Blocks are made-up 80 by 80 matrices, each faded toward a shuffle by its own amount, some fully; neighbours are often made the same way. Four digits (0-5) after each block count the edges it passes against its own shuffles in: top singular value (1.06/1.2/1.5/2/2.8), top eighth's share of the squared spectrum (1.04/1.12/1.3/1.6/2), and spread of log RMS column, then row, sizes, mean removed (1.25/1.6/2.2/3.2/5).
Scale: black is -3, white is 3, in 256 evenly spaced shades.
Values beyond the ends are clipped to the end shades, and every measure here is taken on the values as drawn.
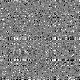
4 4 2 3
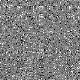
4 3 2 2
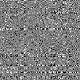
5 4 2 3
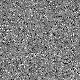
2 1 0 0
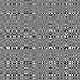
5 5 4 4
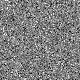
1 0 0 0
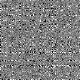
2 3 3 3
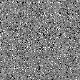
1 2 2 2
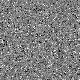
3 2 0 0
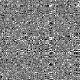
4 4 3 3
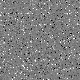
1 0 0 1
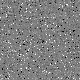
0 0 0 0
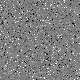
0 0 0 0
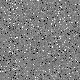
0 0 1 0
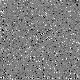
1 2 1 1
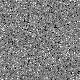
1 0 0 0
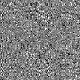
4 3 2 2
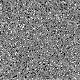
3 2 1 0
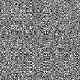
4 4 3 2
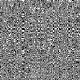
4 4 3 2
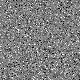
1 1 0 0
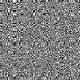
4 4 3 2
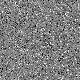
1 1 0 0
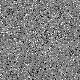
2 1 0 0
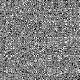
4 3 2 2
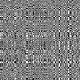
5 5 4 3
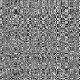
5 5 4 3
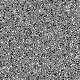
0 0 0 0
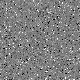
1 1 1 0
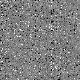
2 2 2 1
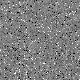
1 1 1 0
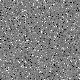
0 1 0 0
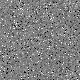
0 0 0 0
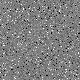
0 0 0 0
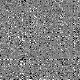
2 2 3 3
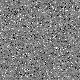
0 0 0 0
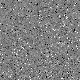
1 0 0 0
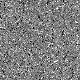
0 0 1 0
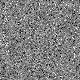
0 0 1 0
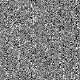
1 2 3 0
